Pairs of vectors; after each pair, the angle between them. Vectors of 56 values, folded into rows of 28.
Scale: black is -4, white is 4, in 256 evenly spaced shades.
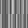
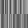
partly aligned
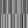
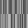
nearly parallel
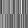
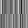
nearly opposite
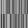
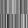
partly opposed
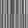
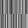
partly aligned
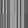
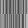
partly opposed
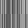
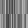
partly aligned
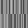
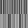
orthogonal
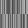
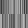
partly opposed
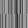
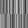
partly opposed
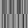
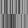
orthogonal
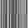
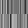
partly opposed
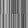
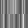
partly opposed
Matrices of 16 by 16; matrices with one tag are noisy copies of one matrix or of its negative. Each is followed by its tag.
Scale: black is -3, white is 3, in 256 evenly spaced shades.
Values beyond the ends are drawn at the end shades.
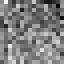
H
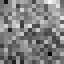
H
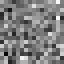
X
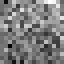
H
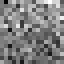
H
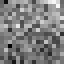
H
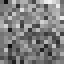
H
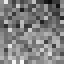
H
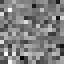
X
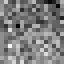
H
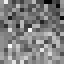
H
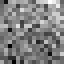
H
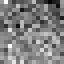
H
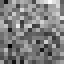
H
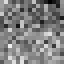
H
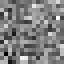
X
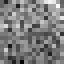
H
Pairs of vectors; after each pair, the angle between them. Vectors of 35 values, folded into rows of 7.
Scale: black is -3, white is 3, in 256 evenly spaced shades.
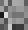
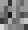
orthogonal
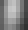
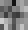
partly opposed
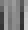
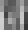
nearly opposite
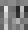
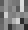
partly aligned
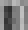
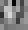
partly opposed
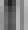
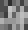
orthogonal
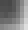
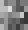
partly opposed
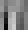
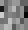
orthogonal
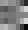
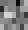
orthogonal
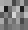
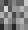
partly opposed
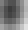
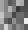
orthogonal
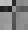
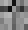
nearly parallel
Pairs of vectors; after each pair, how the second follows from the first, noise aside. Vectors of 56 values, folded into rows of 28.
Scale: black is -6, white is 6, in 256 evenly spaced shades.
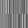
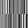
scaled up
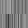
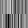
scaled up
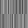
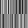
scaled up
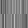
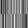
scaled up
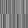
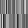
scaled up
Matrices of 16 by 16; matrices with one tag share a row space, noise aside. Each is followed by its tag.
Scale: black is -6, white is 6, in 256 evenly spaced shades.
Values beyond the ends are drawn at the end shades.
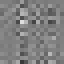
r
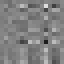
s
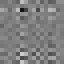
r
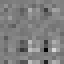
s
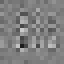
r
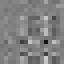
s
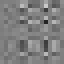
s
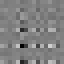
r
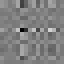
r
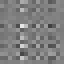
r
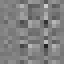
s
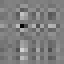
r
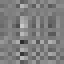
r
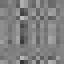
r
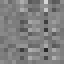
s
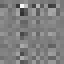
r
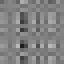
r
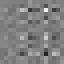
s
